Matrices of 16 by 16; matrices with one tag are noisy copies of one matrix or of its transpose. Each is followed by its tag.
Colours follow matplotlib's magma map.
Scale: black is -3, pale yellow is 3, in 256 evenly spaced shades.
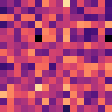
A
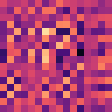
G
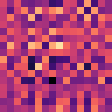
G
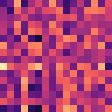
A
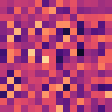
G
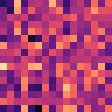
A
